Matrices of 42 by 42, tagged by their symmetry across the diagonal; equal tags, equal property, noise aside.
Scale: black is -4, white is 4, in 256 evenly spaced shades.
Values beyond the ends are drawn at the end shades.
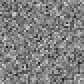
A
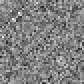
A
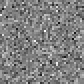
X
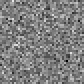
X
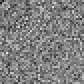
A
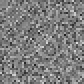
A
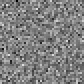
X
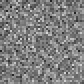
A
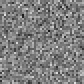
X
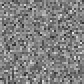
X
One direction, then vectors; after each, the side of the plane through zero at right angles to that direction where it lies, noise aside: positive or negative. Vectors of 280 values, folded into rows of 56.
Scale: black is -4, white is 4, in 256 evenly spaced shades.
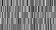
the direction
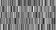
negative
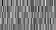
positive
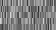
positive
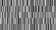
positive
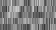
negative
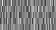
negative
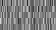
positive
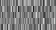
positive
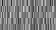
positive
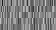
positive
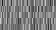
positive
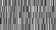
negative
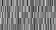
positive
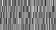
negative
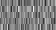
negative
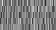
negative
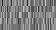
positive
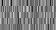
positive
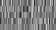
negative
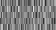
negative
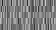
positive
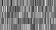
positive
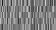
positive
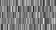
positive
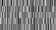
positive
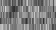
negative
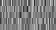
negative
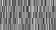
negative
